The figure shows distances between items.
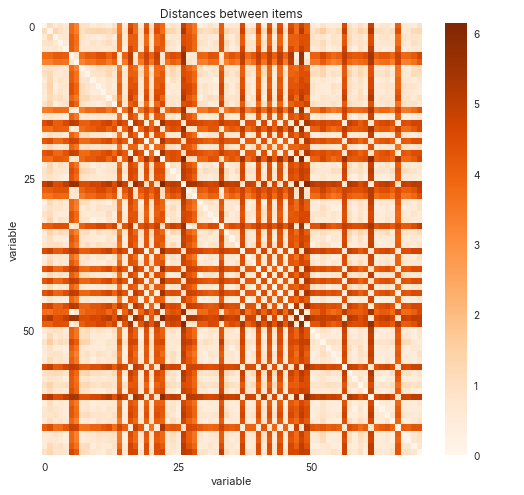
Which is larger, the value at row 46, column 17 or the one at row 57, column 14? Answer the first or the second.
the first
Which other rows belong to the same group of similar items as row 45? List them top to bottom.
0, 1, 2, 3, 4, 7, 8, 9, 10, 11, 12, 13, 15, 18, 20, 23, 24, 25, 29, 30, 31, 32, 34, 35, 36, 38, 39, 41, 43, 50, 51, 52, 53, 54, 55, 57, 58, 59, 60, 62, 63, 64, 65, 67, 68, 69, 70
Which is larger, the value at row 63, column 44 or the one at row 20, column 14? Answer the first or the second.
the first
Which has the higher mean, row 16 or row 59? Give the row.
16
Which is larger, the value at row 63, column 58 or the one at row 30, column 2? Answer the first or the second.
the second
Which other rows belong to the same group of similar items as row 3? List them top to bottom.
0, 1, 2, 4, 7, 8, 9, 10, 11, 12, 13, 15, 18, 20, 23, 24, 25, 29, 30, 31, 32, 34, 35, 36, 38, 39, 41, 43, 45, 50, 51, 52, 53, 54, 55, 57, 58, 59, 60, 62, 63, 64, 65, 67, 68, 69, 70
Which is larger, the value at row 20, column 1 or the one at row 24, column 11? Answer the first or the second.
the first
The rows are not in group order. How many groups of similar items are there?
3
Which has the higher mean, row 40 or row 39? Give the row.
40
